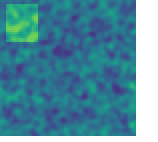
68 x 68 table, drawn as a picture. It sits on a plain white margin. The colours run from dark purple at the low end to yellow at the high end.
Overall the values sit about 40% of the way up the scale. The top left is the roughest part. An odd patch, higher than its surroundings, sits in the top left. Neither half mirrors the other. The field is mottled with small blotches.
